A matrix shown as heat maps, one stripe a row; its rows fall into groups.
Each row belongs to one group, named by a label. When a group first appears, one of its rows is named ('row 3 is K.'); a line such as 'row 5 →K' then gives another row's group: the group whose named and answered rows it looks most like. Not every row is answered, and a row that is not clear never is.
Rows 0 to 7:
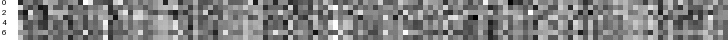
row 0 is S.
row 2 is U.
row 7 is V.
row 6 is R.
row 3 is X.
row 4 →V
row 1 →V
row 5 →V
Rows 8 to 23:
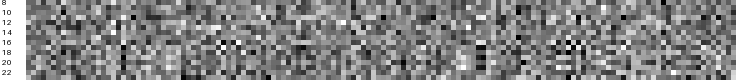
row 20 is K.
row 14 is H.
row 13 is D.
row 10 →S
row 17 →X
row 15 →S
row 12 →V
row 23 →H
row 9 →S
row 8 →H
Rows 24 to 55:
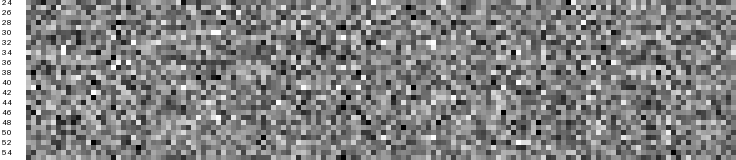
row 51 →X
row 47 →D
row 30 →D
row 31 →V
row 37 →V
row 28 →R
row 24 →H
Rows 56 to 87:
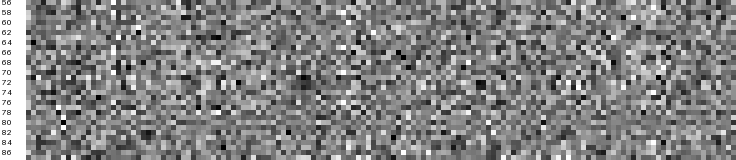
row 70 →V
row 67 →K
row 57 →R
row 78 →D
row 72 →X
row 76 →V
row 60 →R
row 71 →U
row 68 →D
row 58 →V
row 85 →R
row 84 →R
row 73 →X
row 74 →R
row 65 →V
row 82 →K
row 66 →H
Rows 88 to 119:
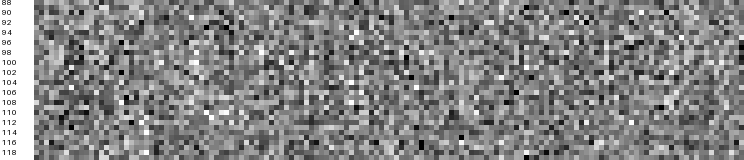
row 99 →U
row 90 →U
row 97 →U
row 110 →D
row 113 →S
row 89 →S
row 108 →V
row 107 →D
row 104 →V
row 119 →S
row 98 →R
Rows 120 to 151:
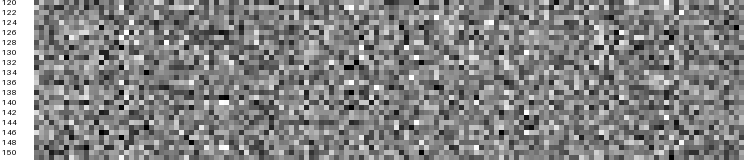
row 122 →U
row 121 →V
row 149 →D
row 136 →V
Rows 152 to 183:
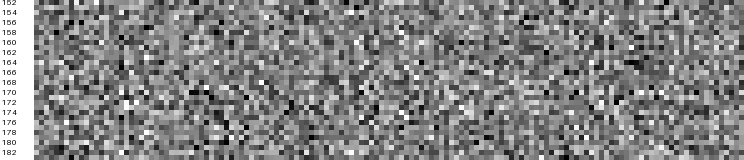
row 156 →U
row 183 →U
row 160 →R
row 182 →V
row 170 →H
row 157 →K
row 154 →V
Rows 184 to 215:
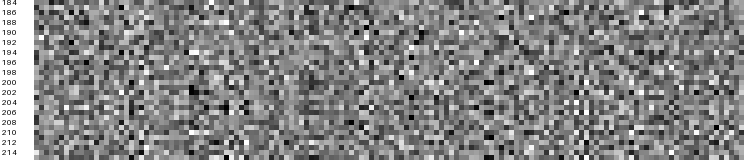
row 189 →U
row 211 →X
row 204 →X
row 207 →K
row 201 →U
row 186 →U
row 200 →X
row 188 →D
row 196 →D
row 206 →X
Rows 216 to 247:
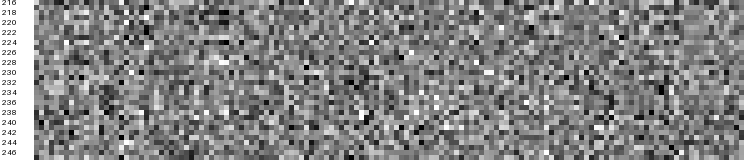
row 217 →K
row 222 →K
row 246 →U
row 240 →U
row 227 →X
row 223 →D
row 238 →D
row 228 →D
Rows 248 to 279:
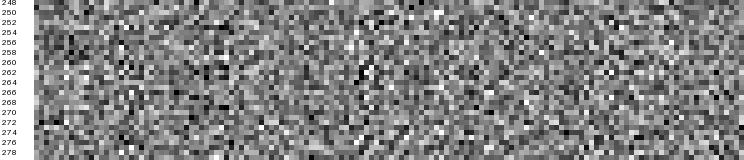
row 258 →U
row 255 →S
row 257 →V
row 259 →D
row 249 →K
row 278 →H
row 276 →R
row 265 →X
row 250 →X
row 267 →H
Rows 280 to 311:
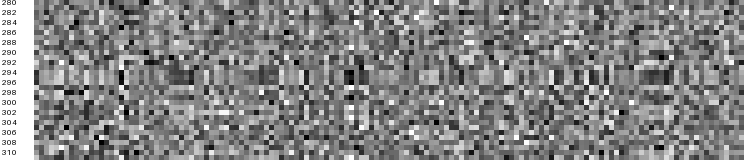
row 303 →V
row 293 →H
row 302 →D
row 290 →K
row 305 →D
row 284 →R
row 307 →S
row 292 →K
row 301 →V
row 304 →K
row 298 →U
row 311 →V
